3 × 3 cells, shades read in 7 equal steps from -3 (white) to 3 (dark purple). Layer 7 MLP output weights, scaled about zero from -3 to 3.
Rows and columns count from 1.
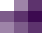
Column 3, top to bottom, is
2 3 2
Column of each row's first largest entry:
3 3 3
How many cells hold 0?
2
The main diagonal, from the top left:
-3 2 2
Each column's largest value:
1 2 3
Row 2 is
1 2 3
